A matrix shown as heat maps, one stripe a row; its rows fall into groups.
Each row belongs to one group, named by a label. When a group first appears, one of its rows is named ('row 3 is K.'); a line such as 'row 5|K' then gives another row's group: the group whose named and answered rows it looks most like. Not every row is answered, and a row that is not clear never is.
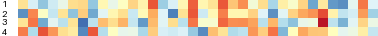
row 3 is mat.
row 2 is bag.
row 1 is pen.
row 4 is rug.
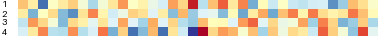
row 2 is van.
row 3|mat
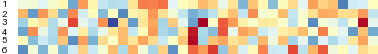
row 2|rug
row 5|pen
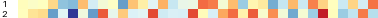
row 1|van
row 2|mat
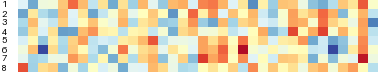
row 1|pen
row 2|bag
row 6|pen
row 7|pen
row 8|rug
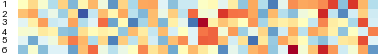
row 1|bag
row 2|mat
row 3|mat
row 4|van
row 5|pen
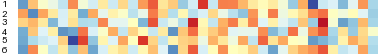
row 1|mat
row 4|van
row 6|bag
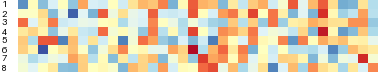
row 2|mat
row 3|rug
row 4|mat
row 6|pen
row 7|pen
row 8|van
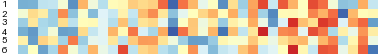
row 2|bag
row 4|van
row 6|bag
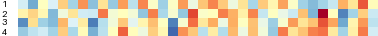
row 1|pen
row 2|mat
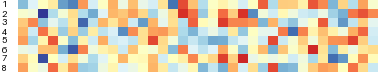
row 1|van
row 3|mat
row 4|rug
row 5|rug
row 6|van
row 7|pen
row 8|rug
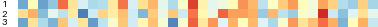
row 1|bag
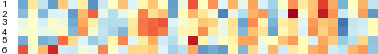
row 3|van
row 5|bag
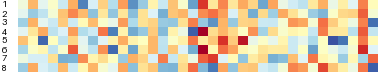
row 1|mat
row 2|pen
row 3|bag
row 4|mat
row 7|van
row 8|bag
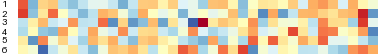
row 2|rug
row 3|mat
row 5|rug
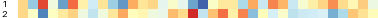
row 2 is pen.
